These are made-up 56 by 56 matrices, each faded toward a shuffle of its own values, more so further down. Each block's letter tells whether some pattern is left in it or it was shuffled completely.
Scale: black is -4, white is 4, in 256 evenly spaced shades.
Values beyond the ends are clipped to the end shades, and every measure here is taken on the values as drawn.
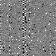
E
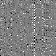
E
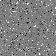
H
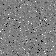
H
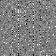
E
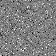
H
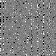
E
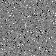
H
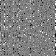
E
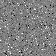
H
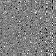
E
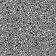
H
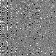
E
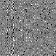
E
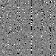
E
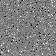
H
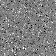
H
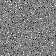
H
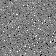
H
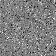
H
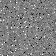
H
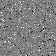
H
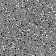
H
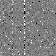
E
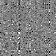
E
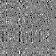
E
